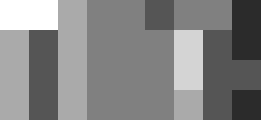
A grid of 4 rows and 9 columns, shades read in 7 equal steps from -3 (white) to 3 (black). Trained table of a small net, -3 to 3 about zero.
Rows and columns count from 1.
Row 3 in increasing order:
-2 -1 -1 0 0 0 1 1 1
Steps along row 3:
up down up same same down up same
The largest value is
2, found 3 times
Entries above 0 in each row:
2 3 3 3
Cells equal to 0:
13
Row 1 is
-3 -3 -1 0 0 1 0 0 2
